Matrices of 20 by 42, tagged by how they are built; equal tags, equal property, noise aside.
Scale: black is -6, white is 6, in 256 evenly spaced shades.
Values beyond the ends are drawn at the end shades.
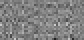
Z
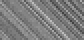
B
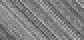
B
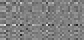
Z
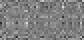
Z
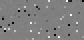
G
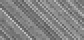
B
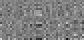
Z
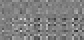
Z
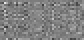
Z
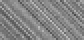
B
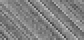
B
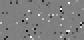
G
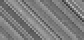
B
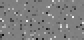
G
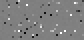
G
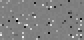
G
